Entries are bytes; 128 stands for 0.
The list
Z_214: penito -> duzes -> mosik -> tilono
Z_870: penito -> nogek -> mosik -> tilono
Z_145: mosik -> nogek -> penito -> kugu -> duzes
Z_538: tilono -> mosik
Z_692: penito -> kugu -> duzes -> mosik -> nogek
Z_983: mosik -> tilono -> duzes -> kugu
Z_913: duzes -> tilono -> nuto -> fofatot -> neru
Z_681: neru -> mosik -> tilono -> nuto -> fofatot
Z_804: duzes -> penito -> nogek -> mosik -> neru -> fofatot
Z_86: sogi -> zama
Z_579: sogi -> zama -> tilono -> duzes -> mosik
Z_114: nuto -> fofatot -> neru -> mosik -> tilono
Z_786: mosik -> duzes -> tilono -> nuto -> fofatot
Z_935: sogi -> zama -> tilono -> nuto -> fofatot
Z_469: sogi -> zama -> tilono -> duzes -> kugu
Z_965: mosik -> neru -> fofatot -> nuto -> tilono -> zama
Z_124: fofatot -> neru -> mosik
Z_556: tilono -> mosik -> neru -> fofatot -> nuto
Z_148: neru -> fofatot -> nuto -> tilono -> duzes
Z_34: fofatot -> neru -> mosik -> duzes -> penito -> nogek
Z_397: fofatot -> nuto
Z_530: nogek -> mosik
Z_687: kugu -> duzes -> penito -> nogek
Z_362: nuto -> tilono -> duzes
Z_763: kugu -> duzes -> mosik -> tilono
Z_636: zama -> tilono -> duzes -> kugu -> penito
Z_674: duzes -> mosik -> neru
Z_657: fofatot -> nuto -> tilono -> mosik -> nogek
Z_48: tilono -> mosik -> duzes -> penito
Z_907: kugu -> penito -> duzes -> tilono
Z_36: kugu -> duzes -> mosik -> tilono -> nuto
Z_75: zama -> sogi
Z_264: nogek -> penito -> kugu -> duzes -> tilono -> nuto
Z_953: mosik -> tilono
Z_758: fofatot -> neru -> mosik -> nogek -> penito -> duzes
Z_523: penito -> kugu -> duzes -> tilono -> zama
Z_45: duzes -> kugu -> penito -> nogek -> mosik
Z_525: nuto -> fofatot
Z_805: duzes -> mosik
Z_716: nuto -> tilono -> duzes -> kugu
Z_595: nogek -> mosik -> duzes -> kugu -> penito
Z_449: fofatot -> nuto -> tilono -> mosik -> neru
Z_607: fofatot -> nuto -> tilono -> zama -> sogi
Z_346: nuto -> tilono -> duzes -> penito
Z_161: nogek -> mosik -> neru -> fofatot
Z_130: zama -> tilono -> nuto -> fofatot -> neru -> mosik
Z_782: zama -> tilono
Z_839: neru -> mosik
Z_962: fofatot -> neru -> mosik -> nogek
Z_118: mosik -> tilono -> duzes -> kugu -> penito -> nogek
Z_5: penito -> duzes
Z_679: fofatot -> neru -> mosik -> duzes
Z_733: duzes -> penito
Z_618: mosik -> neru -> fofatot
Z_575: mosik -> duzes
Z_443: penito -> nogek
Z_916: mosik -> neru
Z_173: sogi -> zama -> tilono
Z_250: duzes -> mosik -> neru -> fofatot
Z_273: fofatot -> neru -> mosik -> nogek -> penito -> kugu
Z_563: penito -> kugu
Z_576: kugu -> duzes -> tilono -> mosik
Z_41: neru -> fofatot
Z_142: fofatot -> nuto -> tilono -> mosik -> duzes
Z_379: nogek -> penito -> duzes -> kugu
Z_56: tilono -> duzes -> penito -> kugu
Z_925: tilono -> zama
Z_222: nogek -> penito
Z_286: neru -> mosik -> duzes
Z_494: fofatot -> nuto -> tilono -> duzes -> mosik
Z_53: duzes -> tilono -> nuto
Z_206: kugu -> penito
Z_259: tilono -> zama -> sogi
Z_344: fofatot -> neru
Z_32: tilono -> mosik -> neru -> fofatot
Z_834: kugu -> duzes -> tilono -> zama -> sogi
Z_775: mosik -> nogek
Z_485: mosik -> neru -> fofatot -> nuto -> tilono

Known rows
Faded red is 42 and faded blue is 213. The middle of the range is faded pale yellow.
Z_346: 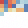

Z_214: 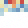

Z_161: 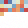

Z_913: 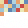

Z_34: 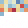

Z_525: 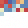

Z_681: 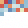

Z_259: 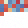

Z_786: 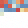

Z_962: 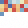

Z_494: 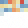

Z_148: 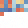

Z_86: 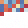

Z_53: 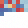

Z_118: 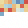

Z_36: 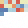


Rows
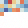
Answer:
Z_142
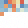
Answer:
Z_579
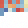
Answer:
Z_264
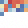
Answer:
Z_538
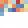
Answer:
Z_485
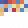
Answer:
Z_805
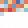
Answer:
Z_595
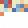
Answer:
Z_907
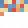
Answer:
Z_674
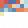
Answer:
Z_935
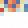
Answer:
Z_48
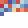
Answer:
Z_397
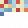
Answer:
Z_556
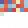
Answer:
Z_124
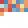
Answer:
Z_636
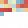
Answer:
Z_273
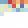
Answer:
Z_576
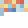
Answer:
Z_114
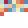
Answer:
Z_32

